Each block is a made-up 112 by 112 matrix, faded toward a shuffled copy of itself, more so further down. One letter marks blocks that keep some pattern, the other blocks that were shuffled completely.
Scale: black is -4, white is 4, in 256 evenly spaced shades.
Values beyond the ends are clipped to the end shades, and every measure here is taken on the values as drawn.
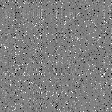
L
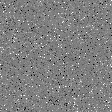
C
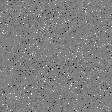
C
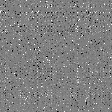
L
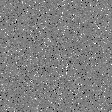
C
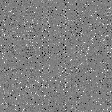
L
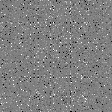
L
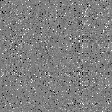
L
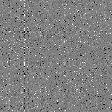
L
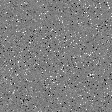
C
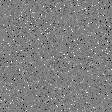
C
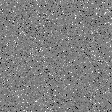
C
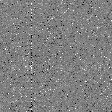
L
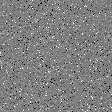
C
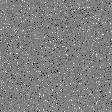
C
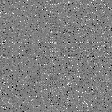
L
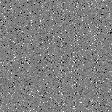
L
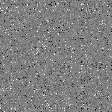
L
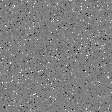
C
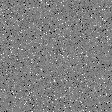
C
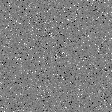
C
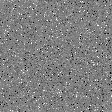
C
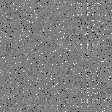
L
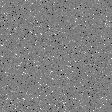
C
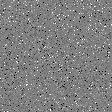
C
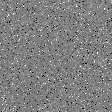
C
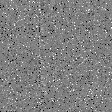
L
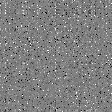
L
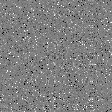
L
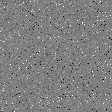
C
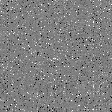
L
